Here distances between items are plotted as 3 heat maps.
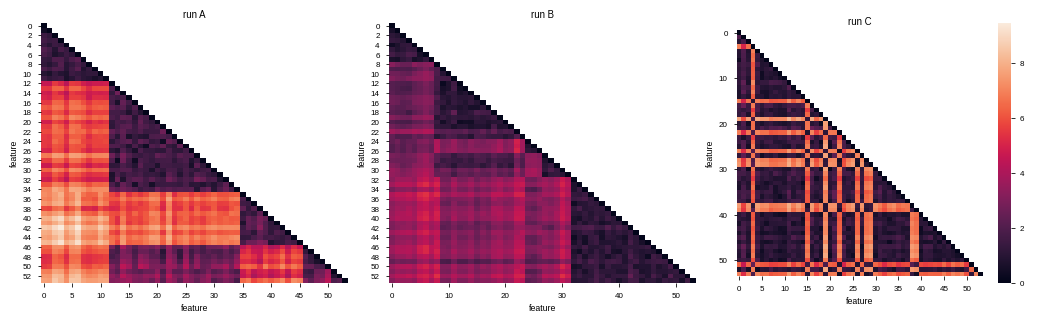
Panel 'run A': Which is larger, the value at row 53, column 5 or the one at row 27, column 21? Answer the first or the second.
the first
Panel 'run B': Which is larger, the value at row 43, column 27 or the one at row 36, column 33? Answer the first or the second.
the first
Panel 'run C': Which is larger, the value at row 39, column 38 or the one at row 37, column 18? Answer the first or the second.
the first
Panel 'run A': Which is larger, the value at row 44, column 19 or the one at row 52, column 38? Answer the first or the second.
the first
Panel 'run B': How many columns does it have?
54
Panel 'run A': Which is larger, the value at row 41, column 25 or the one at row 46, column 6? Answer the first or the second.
the second
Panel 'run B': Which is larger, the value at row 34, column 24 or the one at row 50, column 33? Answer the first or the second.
the first
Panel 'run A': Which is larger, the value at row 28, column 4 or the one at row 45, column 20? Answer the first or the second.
the second
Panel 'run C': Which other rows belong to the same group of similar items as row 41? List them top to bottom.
0, 1, 2, 4, 5, 6, 7, 8, 9, 10, 11, 12, 13, 14, 16, 17, 18, 20, 21, 23, 24, 25, 27, 30, 31, 32, 33, 34, 35, 36, 37, 40, 42, 43, 44, 45, 46, 47, 48, 49, 50, 52
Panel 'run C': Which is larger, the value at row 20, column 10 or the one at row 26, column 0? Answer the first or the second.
the second
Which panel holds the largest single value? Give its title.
run A
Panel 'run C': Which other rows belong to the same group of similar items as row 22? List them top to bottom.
3, 15, 19, 26, 28, 29, 38, 39, 51, 53
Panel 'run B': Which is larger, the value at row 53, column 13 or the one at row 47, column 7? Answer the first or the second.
the second
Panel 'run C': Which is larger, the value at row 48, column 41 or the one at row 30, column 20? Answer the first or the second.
the first
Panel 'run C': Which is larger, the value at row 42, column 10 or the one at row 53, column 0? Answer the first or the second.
the second
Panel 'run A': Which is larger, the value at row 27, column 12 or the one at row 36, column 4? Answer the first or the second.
the second
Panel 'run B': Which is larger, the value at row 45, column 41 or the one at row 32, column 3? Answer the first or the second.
the second
